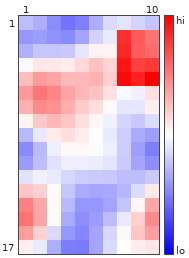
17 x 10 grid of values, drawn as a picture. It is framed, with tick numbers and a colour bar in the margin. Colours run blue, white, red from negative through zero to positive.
Odd patch: higher, in the top right. Ninth with the highest average: top right. Roughest part: top right.
